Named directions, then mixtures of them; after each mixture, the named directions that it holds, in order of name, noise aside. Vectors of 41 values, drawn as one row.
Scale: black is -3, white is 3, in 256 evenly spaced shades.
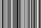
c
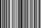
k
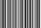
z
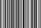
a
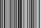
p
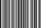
a, k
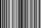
k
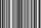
c, k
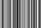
c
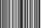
k, z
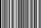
a, k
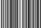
k, p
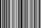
k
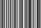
a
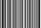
c, z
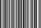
a, k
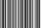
z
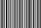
a, z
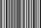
z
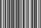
a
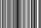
a, c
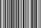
a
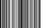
k
